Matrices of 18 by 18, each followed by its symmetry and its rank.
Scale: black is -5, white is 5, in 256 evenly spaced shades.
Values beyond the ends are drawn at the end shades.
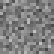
antisymmetric, full rank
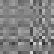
neither, rank two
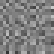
antisymmetric, rank two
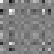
symmetric, rank two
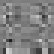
neither, rank two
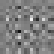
antisymmetric, rank two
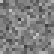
symmetric, full rank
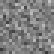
antisymmetric, full rank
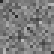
symmetric, full rank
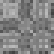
symmetric, rank two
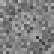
symmetric, full rank
